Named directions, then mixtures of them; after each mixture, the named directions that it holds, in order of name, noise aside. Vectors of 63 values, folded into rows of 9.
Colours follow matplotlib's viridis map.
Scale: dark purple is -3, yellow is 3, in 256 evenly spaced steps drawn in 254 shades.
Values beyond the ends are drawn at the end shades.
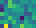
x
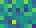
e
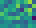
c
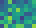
e, x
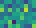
e, x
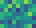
c, e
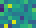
e, x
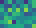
e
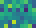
e, x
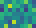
e, x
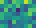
c, e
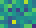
e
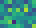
e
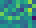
c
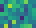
e, x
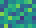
c, x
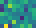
e, x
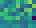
c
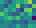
c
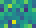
e, x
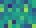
e, x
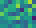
c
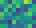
c, e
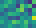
c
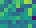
c, e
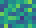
c, x
